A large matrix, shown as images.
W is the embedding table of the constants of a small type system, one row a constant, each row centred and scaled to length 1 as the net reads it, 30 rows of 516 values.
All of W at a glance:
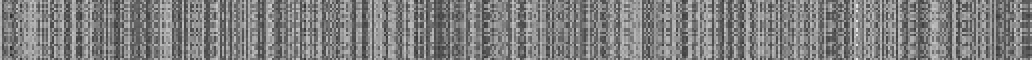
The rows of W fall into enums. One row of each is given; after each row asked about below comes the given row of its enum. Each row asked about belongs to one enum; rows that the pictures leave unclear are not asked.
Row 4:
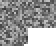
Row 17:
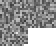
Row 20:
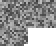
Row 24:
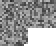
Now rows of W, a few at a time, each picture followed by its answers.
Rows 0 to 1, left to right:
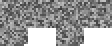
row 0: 20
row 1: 4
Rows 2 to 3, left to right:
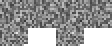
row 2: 17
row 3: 17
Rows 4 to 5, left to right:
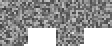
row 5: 17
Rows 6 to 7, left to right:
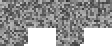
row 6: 20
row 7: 24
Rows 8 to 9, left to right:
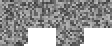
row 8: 24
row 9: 20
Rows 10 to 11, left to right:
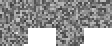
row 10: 17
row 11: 4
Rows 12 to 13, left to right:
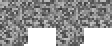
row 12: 4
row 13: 4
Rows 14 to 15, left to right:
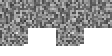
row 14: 17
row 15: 17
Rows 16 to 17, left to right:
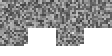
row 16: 20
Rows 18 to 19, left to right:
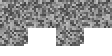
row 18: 20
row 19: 20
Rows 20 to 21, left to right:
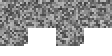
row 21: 4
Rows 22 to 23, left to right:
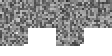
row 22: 17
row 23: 24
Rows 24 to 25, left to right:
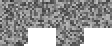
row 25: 20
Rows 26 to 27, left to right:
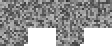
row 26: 20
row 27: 24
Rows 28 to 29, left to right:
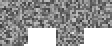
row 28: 4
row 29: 17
